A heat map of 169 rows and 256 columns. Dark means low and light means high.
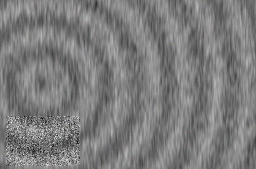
Rings: centred on the middle left. Slope: none. Odd patch: rougher, in the bottom left. Roughest part: bottom left.
